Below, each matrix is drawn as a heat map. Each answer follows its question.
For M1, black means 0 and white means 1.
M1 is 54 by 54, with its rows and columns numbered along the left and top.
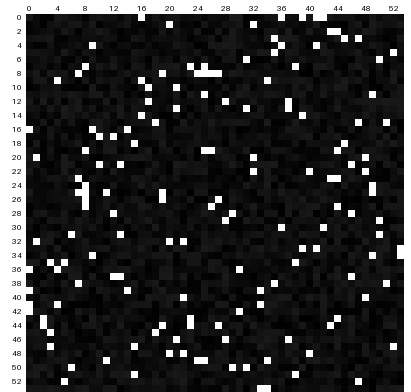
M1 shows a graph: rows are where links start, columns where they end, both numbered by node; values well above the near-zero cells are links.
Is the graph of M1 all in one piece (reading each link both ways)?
no
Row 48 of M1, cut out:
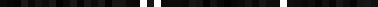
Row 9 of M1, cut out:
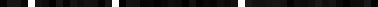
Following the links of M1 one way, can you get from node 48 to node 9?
no
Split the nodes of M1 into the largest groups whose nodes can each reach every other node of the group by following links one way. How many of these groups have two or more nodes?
3
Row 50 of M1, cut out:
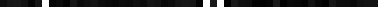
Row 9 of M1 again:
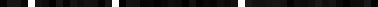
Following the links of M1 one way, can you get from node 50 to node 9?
no
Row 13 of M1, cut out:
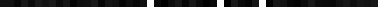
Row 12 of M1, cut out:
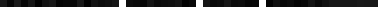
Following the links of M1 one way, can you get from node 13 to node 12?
yes
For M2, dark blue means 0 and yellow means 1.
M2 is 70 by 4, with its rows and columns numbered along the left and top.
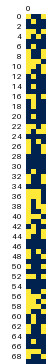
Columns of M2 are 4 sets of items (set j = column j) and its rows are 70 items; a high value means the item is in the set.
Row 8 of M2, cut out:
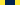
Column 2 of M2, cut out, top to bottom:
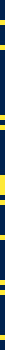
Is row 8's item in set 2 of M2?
no
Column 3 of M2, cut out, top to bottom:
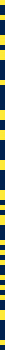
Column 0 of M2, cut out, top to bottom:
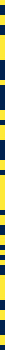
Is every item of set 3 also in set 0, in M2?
yes
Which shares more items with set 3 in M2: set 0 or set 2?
set 0
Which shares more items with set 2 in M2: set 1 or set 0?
set 0
